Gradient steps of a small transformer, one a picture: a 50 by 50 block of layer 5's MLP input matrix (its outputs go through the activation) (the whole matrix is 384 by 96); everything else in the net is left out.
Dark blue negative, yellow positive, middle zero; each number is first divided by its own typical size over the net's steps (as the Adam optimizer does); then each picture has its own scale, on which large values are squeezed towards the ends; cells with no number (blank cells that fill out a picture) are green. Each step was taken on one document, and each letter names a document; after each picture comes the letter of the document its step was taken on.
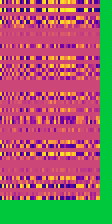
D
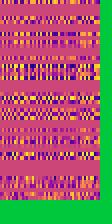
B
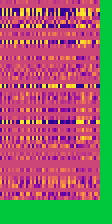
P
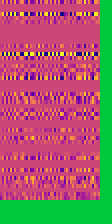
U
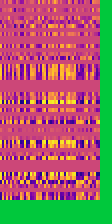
D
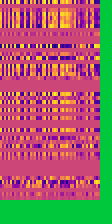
P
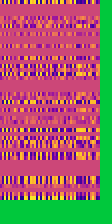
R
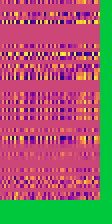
U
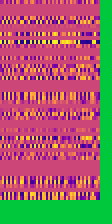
B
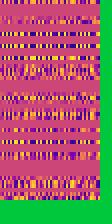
B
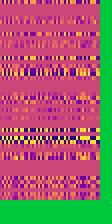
R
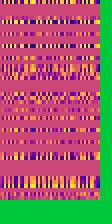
B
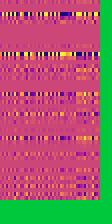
U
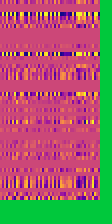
U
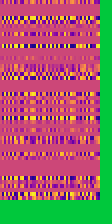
B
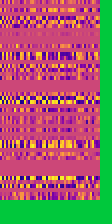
D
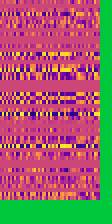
P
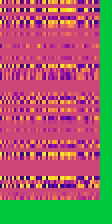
D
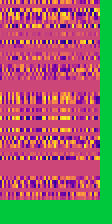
P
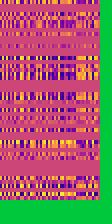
D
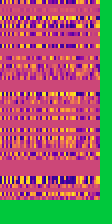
P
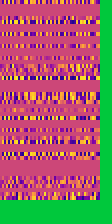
B
